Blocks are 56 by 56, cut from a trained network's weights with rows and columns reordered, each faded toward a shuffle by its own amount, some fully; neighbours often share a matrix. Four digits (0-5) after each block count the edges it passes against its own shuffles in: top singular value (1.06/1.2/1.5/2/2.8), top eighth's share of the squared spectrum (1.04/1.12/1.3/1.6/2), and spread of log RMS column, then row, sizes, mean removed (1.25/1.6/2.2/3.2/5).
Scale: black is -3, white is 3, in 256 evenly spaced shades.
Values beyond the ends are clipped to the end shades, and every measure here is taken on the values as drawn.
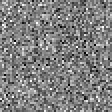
1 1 0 0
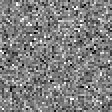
1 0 0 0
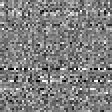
4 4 1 3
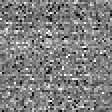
3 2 2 0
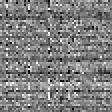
4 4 3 1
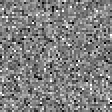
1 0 0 0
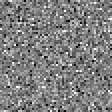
0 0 0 0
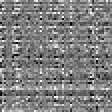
4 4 4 2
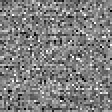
2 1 0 0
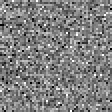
0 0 0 0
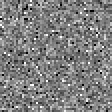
0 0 0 0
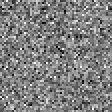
2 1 0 0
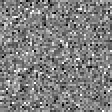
0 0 0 0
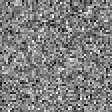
2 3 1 1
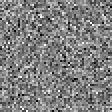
1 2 0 0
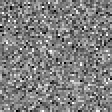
0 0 0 0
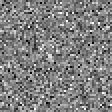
0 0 0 1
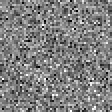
2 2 1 1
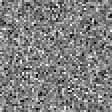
0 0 0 0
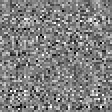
3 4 1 3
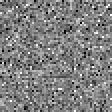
0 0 0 0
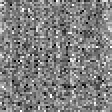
3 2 0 2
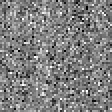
1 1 0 0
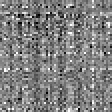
3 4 2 3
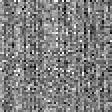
3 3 1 2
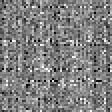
3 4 0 3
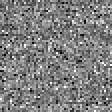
1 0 0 0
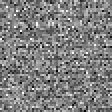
2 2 0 0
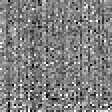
3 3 1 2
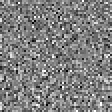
2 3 1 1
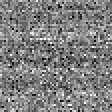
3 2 2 0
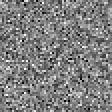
2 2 0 0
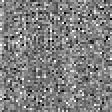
2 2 0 1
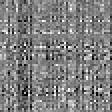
4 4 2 4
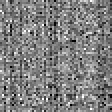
3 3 1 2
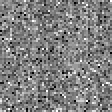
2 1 0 1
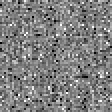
2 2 0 1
